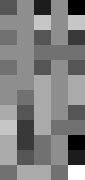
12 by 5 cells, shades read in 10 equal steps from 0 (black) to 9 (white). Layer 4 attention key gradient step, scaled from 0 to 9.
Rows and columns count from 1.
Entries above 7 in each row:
0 0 0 0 0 0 0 0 0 0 0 1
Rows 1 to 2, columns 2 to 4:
5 1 5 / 5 7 5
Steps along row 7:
down up down up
